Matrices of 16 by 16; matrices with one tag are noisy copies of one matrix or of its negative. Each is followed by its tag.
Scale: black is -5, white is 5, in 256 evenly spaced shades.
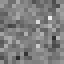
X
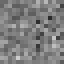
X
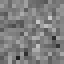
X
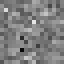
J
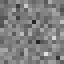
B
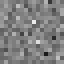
B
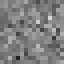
X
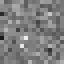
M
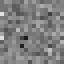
M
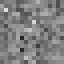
J
